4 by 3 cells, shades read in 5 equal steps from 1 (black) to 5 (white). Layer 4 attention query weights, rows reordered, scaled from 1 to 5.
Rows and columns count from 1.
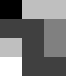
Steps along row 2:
same up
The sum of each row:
9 7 9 9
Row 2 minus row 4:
-3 0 1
